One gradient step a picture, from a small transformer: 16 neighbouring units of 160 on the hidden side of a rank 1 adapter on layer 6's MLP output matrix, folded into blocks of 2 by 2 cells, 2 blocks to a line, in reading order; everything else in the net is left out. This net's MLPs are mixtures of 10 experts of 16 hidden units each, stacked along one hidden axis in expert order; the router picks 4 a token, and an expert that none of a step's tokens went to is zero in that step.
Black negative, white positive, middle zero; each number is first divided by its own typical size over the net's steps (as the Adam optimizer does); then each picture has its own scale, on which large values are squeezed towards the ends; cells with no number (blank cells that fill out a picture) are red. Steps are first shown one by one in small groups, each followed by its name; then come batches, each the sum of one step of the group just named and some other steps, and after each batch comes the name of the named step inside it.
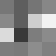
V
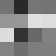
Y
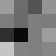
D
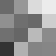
V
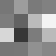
V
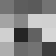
Y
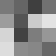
V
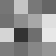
Y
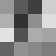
V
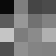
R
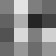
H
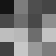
R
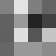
H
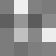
H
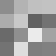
H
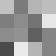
H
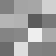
R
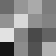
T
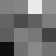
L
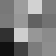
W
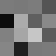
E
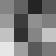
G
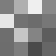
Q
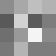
E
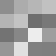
Q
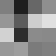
G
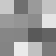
Q
